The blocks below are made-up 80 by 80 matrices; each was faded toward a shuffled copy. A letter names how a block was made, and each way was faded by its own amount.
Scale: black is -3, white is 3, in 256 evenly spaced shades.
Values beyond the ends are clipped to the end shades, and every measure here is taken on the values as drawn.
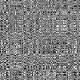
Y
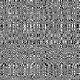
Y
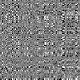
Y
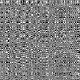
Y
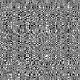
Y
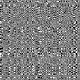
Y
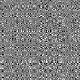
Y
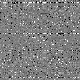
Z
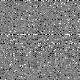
Z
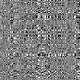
Y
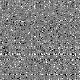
Z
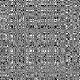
Y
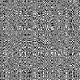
Y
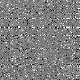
Z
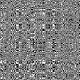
Y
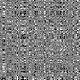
Y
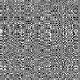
Y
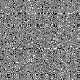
Z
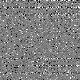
Z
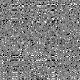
Z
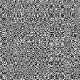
Y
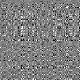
Y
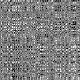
Y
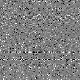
Z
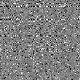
Z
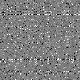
Z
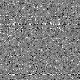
Z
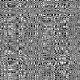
Y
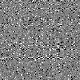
Z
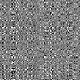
Y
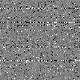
Z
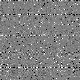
Z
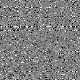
Z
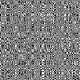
Y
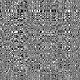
Y
